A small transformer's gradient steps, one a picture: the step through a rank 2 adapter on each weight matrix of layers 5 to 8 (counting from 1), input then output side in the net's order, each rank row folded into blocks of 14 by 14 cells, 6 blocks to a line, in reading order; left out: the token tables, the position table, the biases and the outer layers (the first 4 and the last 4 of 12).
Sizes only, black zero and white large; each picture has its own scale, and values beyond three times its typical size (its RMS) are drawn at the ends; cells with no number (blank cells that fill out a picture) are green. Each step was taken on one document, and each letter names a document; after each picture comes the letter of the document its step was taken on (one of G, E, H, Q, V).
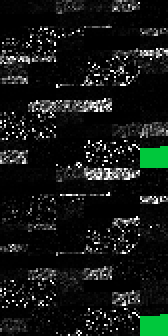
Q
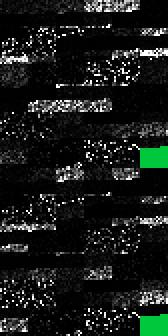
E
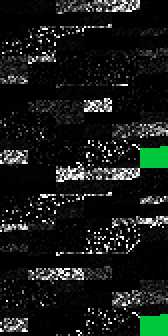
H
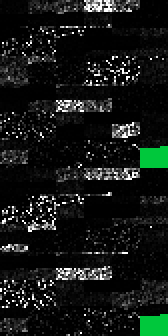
E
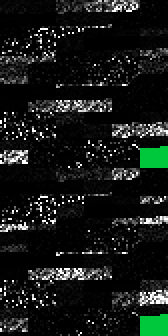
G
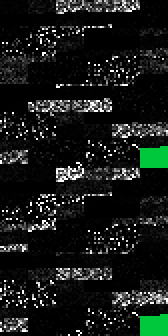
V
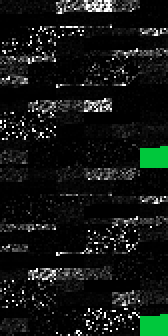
Q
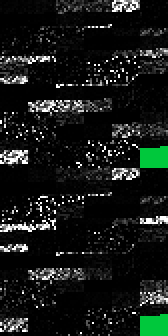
G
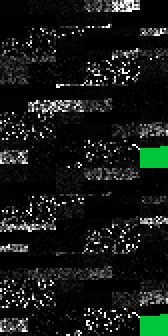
E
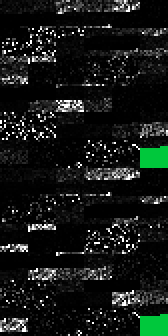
Q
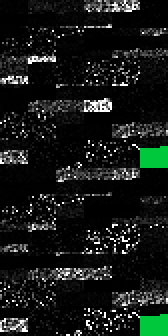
E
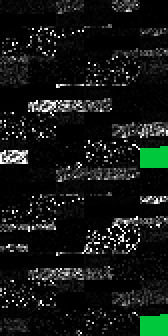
Q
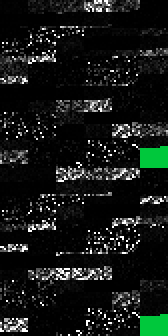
H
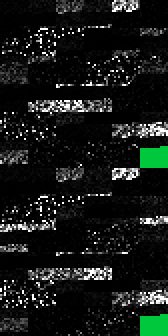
G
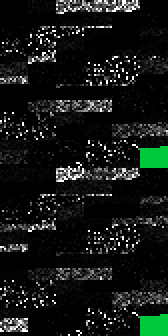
V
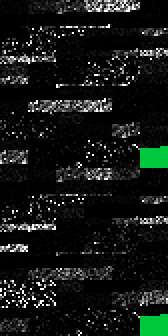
Q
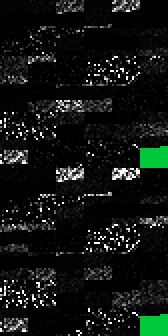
H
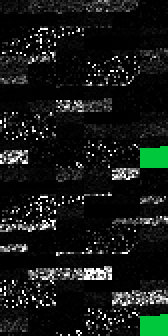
G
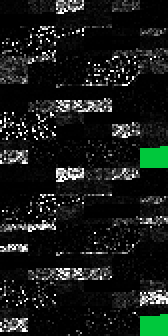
V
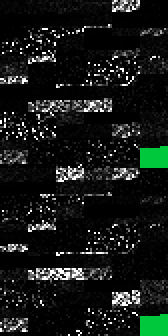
H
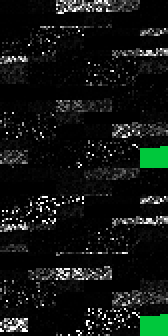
H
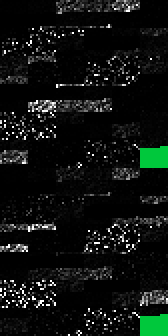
Q
